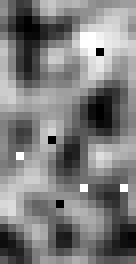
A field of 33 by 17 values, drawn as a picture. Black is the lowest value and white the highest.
The top right is the ninth with the highest average. Six lone cells stand out: three far higher and three far lower than their neighbours. The field is mottled with small blotches.
